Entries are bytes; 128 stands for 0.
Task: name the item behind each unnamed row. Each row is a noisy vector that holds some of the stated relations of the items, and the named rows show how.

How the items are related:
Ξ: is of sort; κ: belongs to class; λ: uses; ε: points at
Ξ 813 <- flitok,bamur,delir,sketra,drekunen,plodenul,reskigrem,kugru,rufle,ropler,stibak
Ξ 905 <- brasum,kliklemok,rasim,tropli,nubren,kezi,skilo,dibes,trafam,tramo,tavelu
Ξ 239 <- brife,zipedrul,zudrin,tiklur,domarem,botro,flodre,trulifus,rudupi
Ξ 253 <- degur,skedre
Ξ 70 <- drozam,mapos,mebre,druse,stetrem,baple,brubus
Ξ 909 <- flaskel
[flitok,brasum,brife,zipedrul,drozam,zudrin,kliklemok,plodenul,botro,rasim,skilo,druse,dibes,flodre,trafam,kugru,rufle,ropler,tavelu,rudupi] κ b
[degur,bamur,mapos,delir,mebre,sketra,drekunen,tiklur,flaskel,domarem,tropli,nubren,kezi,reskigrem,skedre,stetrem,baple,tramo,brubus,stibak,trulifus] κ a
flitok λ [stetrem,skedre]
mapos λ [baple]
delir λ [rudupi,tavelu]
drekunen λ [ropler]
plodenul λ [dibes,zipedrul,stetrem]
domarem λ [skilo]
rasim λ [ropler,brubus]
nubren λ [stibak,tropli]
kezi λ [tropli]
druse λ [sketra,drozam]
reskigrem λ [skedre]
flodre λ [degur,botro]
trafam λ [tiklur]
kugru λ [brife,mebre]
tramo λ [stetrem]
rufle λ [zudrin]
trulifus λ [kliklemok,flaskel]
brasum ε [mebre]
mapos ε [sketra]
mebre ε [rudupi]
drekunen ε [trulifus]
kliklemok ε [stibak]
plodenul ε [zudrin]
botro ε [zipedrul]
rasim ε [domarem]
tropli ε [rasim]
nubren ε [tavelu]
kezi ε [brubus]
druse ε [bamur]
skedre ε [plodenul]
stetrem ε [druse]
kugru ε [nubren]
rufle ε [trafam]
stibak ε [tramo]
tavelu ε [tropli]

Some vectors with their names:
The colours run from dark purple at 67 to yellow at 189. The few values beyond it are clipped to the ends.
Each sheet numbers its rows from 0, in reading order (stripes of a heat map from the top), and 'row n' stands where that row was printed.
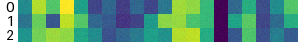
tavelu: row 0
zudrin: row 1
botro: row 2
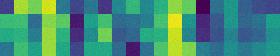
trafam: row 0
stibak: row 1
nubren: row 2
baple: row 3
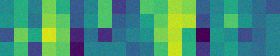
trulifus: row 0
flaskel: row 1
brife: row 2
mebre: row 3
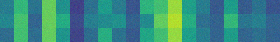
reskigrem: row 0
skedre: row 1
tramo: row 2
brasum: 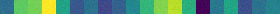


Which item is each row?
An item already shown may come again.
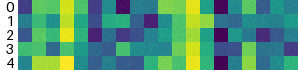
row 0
drozam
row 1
baple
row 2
kugru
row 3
degur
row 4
skilo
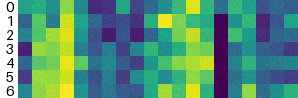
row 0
drekunen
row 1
rufle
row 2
rasim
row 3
trafam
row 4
kliklemok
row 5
trafam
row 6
skilo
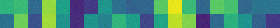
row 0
brubus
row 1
tiklur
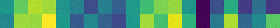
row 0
flodre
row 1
skilo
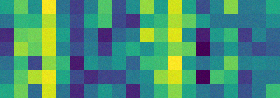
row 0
domarem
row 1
mapos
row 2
druse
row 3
trafam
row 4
sketra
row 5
ropler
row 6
delir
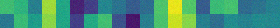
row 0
brubus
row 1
baple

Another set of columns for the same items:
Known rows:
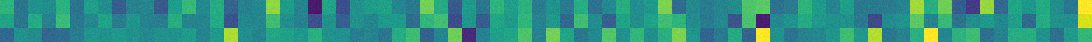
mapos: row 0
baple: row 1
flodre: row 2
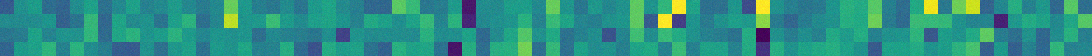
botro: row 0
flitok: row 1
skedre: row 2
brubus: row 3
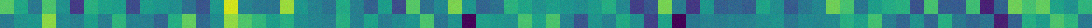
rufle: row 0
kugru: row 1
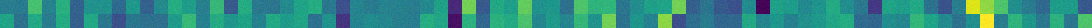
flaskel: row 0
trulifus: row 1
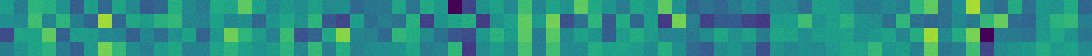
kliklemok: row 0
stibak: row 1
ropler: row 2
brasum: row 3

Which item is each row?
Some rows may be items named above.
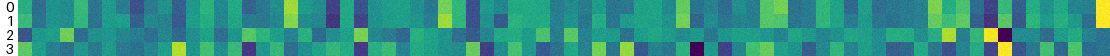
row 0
mapos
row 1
mapos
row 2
ropler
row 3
domarem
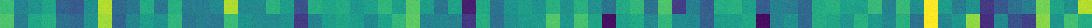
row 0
druse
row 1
drozam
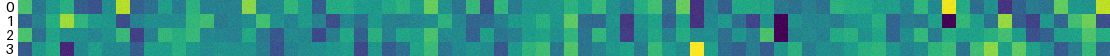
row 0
druse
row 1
mebre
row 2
sketra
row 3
degur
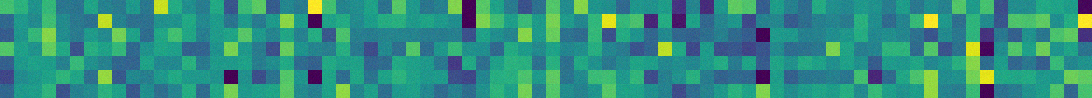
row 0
skilo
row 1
trafam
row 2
brife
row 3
zudrin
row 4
brubus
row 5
tiklur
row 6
rasim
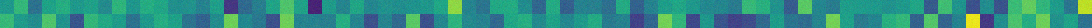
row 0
delir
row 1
zudrin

